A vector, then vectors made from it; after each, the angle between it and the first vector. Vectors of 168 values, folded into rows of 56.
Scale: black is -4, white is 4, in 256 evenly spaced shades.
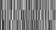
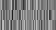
nearly opposite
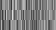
nearly parallel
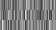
partly opposed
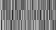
nearly opposite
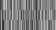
nearly parallel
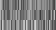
partly opposed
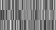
orthogonal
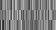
nearly parallel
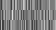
nearly parallel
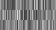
orthogonal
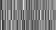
nearly parallel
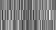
partly aligned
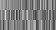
orthogonal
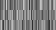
partly aligned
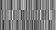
nearly parallel
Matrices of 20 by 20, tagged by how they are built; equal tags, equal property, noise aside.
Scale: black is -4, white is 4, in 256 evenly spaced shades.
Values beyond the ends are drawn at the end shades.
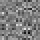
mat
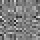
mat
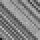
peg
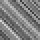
peg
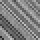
peg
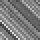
peg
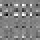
mat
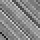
peg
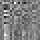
mat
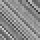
peg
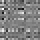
mat
